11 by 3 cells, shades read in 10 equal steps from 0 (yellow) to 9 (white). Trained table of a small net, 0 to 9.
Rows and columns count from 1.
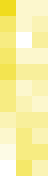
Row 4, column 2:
7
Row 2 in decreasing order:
7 6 3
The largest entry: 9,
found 2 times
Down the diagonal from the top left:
0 7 5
